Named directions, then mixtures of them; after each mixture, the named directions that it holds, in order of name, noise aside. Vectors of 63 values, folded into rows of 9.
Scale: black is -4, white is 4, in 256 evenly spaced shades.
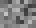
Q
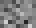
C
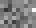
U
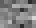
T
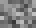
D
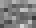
T, U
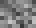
D, T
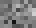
D, T, U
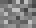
C, Q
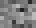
D, T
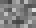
Q, U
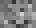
C, D, T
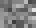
Q, T, U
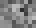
D, Q, T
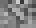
C, Q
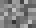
D, Q, U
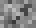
D, Q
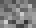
C, T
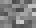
D, Q, T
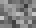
D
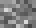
C, U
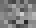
C, D, T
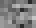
T
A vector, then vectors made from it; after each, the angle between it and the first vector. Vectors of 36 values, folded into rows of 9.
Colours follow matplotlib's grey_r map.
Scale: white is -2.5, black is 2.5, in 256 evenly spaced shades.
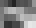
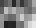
nearly parallel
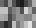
partly aligned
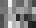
partly opposed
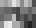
nearly opposite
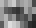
nearly opposite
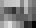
nearly opposite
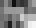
nearly parallel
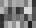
partly opposed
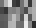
orthogonal
